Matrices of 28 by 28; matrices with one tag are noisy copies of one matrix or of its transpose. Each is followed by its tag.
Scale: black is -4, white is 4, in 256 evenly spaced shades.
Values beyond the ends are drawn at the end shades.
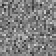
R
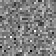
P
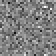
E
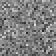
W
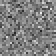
E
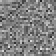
P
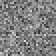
R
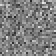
E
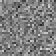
P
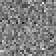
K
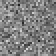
W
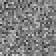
R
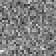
K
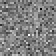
R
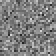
P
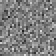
P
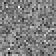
R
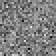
R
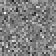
E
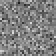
K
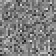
P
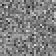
R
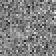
R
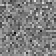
E
